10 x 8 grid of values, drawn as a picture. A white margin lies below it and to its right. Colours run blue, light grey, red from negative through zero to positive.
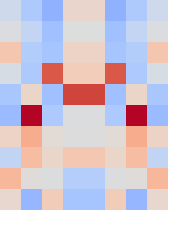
The left and right halves mirror each other. Overall the values sit about 50% of the way up the scale. No overall slope runs across the table. The top middle is the smoothest part.
